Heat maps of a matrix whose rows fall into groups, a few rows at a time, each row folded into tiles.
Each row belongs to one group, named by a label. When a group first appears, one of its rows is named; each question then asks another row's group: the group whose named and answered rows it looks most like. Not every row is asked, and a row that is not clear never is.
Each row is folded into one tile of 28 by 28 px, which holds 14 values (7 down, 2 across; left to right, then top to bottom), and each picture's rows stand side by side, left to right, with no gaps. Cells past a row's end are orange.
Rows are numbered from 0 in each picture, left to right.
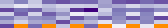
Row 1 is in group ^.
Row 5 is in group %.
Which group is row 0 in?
^
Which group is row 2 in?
%
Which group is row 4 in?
%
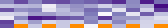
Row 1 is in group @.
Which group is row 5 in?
%
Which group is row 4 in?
%
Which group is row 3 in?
%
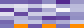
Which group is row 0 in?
^
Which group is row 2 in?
@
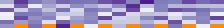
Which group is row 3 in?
%
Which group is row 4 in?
%
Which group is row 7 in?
%
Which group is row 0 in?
^
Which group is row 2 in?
^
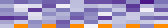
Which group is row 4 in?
%
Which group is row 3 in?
%
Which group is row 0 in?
@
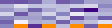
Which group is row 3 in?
^
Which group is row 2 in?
%
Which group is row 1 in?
^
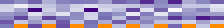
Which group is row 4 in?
%
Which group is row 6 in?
@
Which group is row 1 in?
^
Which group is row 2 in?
^
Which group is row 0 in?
@
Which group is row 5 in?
%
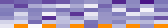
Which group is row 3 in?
^
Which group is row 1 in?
%
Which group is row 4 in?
%
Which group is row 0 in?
%
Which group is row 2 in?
^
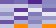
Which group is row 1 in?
%
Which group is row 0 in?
%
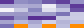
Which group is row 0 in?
@
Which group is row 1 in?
@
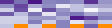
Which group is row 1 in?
%
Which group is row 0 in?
%
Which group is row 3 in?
@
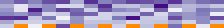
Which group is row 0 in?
@
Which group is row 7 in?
%
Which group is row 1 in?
%
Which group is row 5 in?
%
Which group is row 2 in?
^
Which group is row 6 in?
@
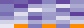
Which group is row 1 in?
@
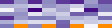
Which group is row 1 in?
^
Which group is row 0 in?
@
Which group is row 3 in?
%
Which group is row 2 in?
^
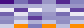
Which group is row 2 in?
%
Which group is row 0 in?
%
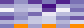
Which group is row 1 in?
%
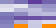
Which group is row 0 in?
@
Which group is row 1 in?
@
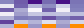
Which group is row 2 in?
@
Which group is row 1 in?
@
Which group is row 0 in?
^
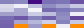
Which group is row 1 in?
@
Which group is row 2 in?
%
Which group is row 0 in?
@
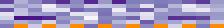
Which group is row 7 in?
@
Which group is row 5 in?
^
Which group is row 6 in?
@
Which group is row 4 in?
@
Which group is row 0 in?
^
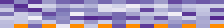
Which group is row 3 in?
@
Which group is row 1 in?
^
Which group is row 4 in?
@
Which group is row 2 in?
%
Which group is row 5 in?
^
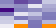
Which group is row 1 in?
^
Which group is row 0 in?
%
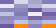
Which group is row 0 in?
^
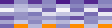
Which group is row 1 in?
%
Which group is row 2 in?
@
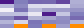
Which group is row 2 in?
^
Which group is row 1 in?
^
